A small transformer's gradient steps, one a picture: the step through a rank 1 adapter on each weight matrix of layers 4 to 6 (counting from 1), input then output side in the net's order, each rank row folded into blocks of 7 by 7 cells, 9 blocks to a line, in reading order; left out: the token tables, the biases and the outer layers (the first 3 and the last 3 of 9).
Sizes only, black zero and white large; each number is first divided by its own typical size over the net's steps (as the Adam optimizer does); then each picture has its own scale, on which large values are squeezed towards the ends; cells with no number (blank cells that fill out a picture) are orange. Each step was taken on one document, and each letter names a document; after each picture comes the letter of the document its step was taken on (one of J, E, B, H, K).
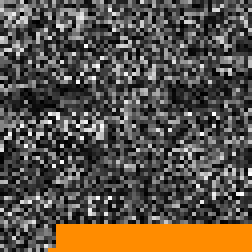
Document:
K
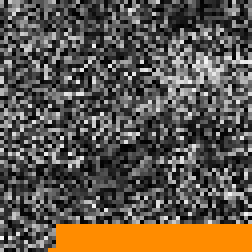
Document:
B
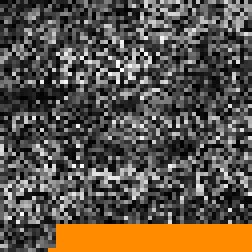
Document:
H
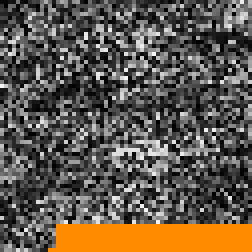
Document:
H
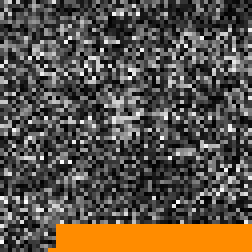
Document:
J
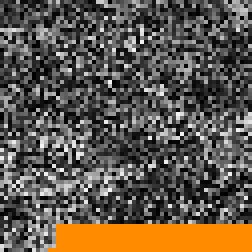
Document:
H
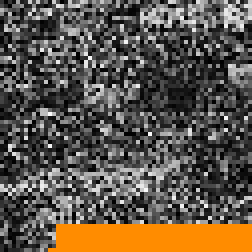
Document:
H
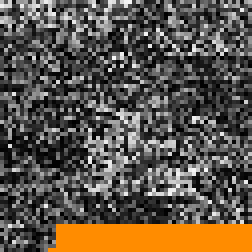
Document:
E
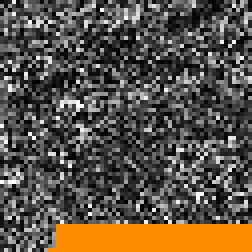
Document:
J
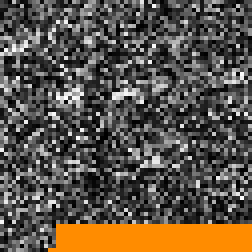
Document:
K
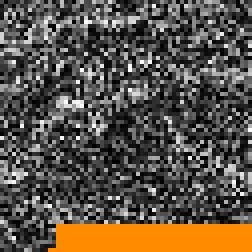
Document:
K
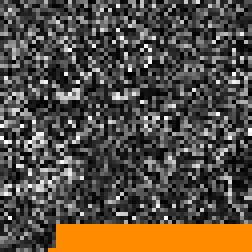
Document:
K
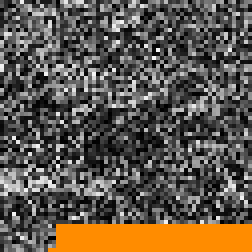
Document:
B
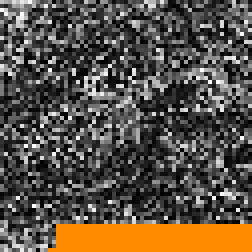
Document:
B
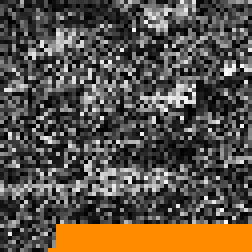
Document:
E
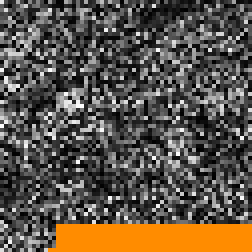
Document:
B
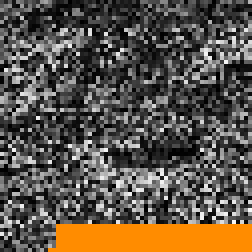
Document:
E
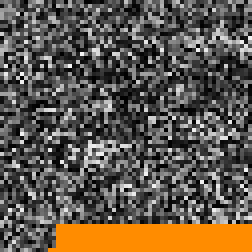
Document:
E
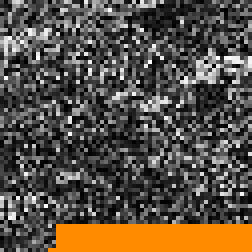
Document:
K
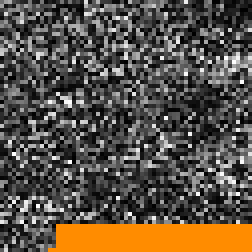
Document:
K
